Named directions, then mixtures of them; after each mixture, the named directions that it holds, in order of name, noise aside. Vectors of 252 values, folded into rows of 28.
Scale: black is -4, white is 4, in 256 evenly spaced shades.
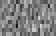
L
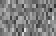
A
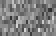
A, L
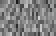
A, L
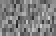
A, L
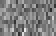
A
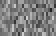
A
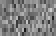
A, L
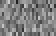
A, L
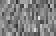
A, L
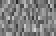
A, L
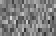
A, L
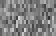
A, L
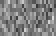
A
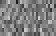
A, L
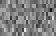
A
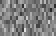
A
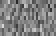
A, L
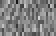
A, L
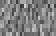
A, L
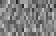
A, L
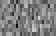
L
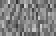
A, L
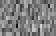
L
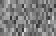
A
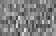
A, L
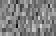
L
